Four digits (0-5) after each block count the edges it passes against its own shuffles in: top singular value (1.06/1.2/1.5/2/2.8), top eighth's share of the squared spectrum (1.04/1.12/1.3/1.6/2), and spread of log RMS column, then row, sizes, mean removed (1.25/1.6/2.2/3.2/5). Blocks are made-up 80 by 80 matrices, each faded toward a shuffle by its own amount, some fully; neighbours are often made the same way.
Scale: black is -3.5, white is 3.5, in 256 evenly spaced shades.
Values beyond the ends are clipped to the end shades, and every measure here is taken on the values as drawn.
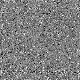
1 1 0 1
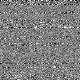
2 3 0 4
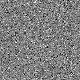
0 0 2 0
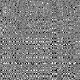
5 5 3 3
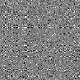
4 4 2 3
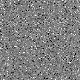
3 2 0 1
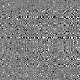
5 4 2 3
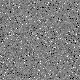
2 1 0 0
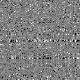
4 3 1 2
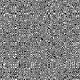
4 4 2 2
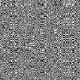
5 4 3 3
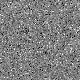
2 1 0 0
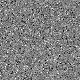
2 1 0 0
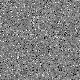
2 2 0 1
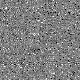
3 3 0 1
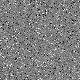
0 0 0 0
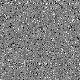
3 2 0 1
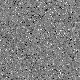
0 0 0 0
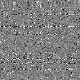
4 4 1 2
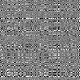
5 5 3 4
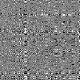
4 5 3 3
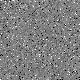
0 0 0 0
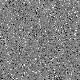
2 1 0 0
